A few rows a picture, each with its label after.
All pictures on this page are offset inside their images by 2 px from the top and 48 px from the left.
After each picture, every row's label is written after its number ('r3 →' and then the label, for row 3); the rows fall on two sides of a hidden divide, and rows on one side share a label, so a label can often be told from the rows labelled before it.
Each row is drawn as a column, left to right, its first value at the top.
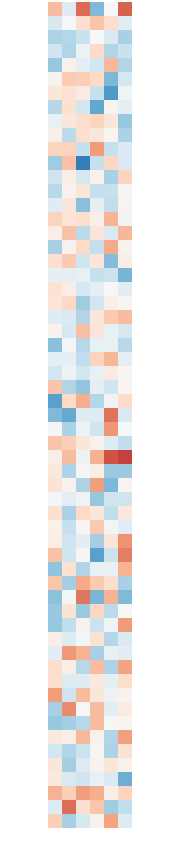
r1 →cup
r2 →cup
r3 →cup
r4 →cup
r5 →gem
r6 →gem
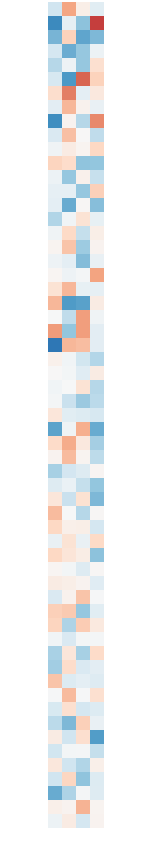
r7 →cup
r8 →cup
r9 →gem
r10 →cup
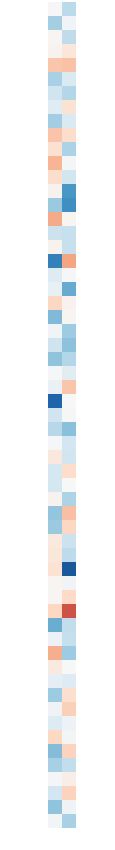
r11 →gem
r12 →cup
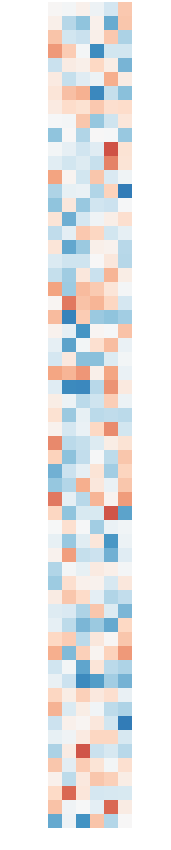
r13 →cup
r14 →cup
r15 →cup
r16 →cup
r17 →cup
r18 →cup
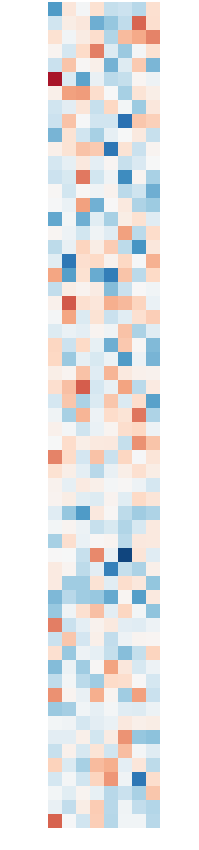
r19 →cup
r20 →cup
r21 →cup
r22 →cup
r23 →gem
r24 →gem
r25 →cup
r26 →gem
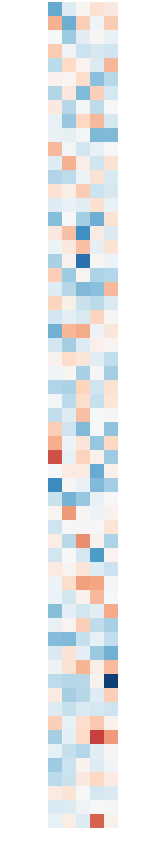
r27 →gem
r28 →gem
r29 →gem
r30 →gem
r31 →cup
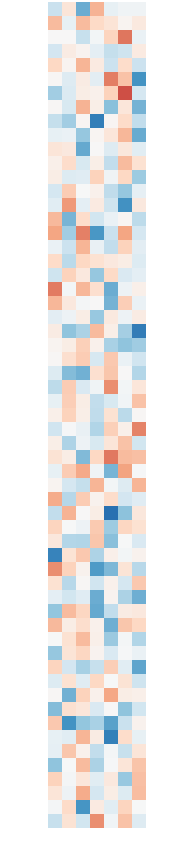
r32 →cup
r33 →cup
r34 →cup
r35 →cup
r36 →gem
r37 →cup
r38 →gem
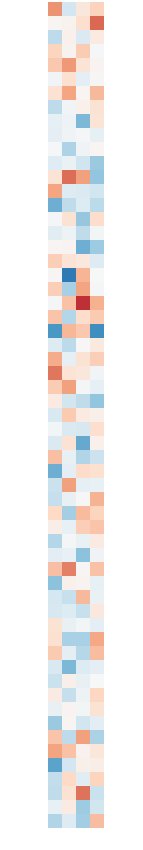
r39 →cup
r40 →cup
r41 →cup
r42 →cup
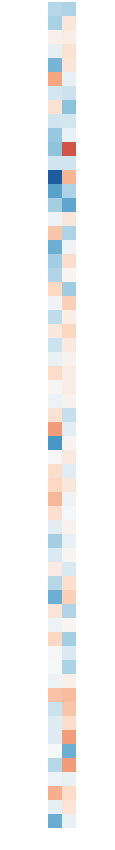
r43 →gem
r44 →cup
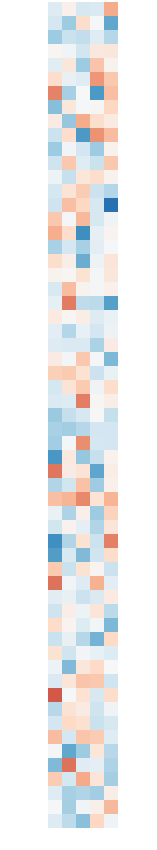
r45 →cup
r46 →cup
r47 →cup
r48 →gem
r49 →cup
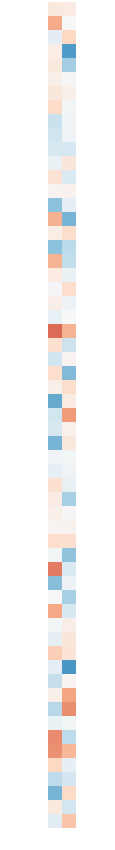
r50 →cup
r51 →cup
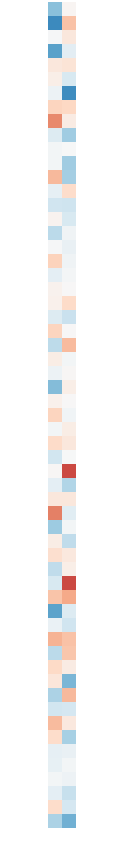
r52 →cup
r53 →cup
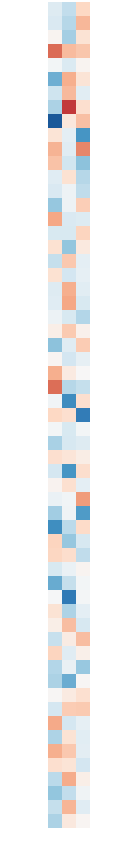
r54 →gem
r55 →cup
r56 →cup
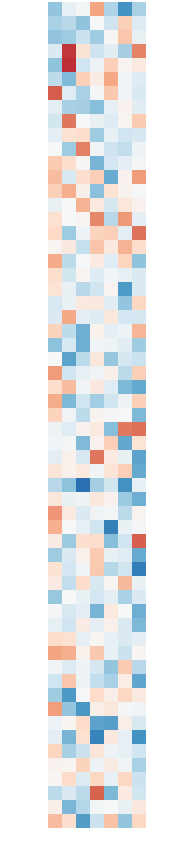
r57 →cup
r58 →gem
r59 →gem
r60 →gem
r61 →cup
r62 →gem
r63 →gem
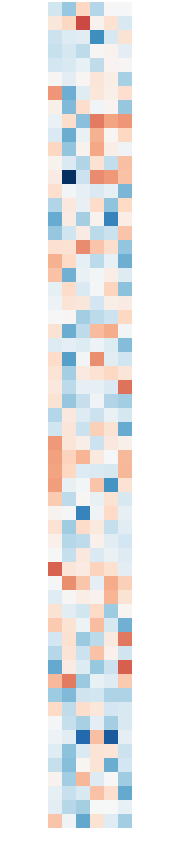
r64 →cup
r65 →gem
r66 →gem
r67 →cup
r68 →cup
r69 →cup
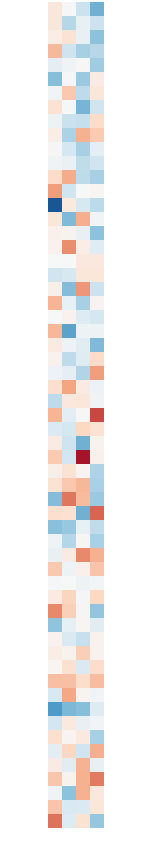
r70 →cup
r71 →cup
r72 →gem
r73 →gem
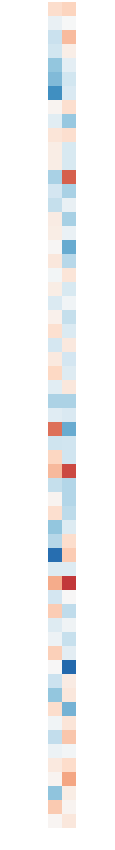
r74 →gem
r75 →cup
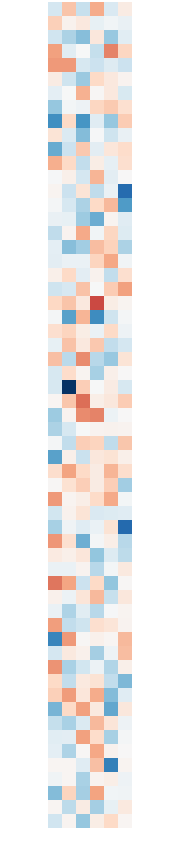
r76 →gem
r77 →cup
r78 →cup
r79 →cup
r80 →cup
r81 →cup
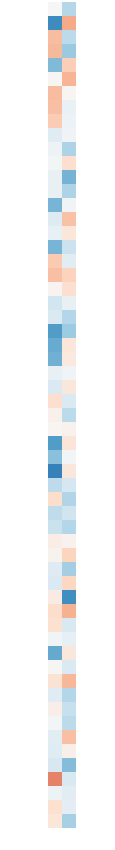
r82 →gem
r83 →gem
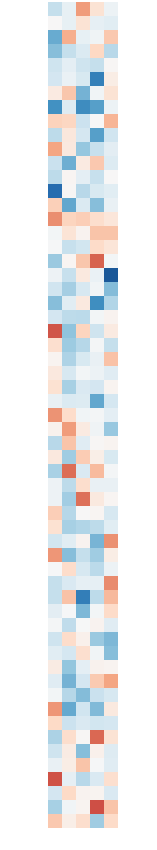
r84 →gem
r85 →cup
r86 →gem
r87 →gem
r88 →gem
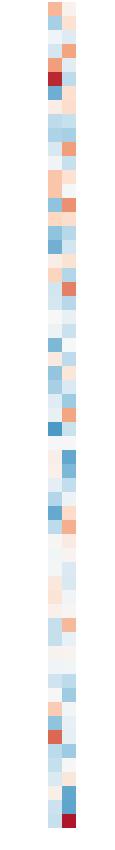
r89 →cup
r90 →cup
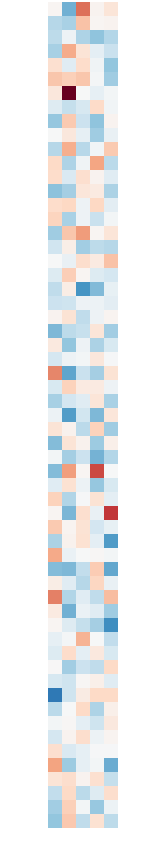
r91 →gem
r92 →cup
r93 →cup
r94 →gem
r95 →cup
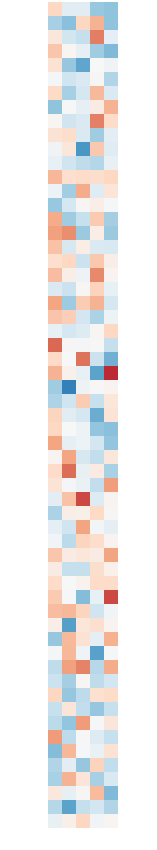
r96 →cup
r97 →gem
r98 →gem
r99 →cup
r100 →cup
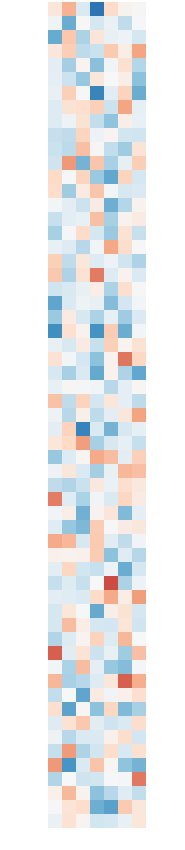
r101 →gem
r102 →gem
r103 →cup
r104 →gem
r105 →gem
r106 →cup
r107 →gem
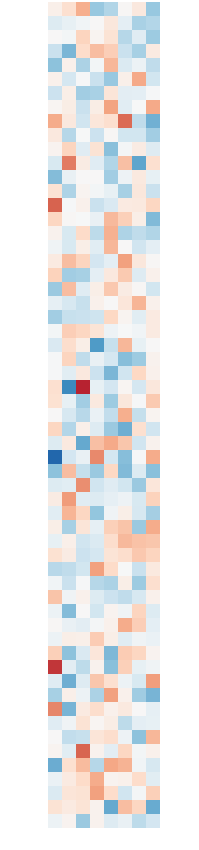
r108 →gem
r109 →cup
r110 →gem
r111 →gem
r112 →cup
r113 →cup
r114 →gem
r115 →gem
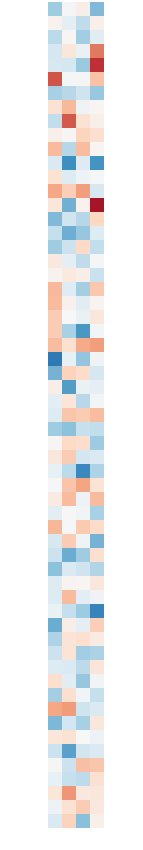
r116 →cup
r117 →cup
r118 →cup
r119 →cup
